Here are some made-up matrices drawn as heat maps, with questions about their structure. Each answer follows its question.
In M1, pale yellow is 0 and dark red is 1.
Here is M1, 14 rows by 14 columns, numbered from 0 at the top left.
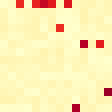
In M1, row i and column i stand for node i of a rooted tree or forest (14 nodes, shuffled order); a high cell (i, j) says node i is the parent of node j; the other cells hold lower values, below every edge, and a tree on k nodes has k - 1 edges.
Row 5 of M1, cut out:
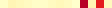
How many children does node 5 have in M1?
2
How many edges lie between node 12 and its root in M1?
2
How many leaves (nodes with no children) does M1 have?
9
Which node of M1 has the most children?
0
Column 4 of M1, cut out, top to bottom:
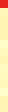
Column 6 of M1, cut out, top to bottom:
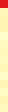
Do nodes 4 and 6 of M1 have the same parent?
yes
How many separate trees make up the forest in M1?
4
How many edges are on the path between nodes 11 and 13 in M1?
1
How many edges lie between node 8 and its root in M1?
1
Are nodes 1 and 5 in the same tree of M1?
no
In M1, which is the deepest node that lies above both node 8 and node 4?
0
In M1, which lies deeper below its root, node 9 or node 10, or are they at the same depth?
the same depth
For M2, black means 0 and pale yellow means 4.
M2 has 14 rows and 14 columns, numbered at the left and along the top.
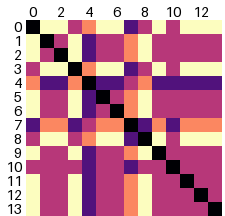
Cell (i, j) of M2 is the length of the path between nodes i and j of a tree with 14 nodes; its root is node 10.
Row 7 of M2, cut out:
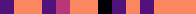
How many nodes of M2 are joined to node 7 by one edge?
4
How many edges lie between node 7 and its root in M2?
1
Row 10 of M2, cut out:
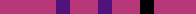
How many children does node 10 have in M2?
2
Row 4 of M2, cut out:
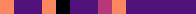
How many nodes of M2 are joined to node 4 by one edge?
9
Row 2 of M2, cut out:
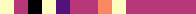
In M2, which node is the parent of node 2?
4
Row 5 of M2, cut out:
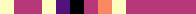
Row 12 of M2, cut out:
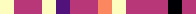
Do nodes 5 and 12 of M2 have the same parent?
yes
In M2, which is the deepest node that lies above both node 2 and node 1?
4
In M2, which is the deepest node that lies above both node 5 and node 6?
4
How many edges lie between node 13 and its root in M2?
2
